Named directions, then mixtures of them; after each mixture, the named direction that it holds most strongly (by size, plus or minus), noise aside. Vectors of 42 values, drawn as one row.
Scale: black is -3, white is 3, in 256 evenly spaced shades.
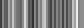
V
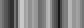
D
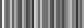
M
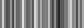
M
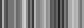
V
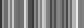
V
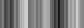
D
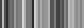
M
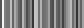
M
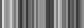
D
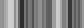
D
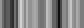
D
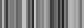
V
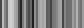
V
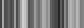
D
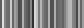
M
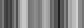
D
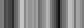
D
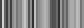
V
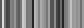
M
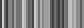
M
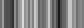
D
